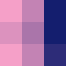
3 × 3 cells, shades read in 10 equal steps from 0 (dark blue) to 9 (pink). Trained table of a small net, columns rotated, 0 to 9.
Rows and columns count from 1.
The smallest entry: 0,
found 2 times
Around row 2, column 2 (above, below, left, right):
7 7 8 0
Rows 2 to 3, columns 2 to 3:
6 0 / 7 1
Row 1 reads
9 7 0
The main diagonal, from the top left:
9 6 1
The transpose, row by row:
9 8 9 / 7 6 7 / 0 0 1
